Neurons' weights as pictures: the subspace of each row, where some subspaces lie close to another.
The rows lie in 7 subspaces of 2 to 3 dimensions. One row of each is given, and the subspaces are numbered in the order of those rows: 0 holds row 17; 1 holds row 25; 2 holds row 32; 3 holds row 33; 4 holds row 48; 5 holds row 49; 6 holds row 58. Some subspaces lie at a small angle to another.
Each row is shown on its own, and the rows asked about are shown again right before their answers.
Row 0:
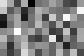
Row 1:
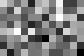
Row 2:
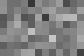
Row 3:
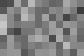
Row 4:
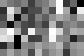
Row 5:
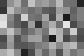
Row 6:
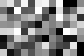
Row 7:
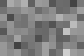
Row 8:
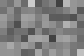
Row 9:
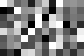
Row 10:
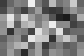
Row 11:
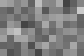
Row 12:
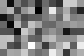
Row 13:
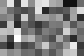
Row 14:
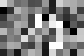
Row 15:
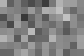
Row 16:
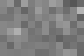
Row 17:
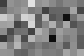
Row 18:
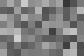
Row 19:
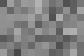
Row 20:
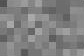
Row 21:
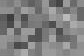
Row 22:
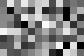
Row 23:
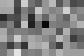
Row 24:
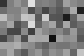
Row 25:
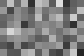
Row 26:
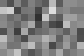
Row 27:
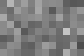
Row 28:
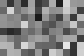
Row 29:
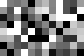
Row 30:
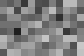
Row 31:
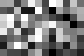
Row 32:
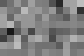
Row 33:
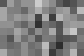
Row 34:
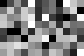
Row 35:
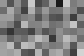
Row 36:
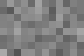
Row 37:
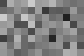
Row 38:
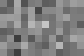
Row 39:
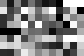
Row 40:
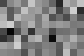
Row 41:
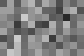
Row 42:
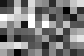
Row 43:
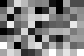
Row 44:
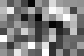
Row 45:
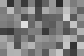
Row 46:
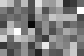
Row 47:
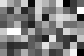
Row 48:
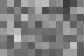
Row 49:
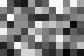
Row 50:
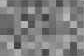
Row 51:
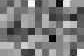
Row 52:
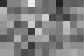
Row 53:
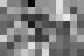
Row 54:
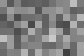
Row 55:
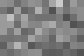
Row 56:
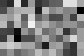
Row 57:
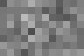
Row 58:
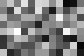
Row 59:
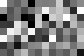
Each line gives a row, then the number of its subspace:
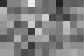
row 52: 3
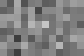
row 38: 4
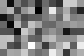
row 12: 5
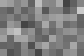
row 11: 4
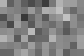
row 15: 6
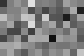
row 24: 0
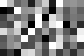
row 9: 3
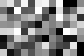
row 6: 6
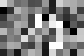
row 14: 3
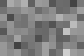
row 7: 5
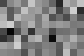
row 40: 2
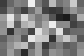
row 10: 5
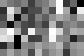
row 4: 2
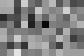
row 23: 4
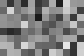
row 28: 1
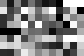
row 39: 2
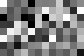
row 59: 0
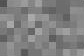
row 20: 5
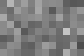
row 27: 5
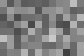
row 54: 2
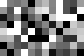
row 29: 6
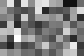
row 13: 4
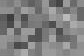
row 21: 5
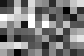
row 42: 4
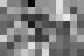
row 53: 3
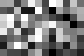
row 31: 5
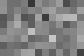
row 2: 1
